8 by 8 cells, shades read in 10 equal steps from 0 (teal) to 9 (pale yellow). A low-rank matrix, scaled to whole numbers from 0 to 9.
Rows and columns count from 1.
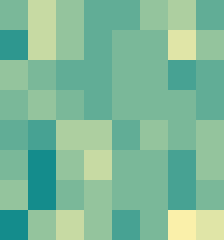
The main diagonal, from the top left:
4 7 3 3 3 4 2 8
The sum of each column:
26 30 39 35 28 34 37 36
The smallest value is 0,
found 3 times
